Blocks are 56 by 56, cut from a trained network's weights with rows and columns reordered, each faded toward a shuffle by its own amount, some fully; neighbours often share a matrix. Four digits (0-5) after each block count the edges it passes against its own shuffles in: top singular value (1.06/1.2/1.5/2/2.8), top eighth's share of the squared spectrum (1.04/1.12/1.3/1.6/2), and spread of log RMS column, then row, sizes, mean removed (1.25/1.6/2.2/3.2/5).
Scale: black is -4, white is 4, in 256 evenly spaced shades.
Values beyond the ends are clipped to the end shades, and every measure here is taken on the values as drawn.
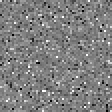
0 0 0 0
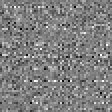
4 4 1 3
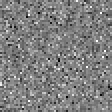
0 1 0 0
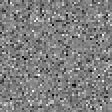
0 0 0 1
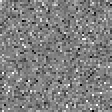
1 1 0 1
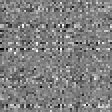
4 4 0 3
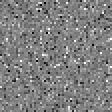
0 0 0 0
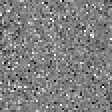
0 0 0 0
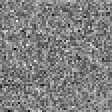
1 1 0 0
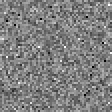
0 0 0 0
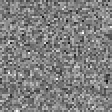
2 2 0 0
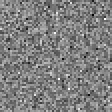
0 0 0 0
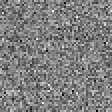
2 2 0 0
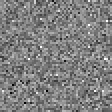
2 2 0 0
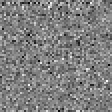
3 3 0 2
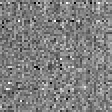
2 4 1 2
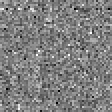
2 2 0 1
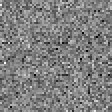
3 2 0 1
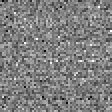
3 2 0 1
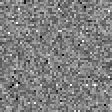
1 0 0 0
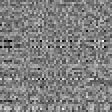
4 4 1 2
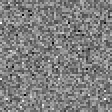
1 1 0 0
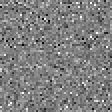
2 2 0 1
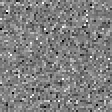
2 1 0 0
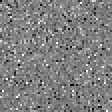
2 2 0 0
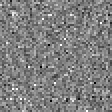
2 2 0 1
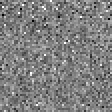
1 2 0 1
